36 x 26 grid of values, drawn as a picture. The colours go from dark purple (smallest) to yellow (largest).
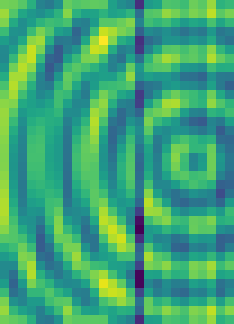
Column 16 differs from the columns beside it. There is no overall slope. Overall the values sit about 60% of the way up the scale. Concentric rings centre on the middle right.
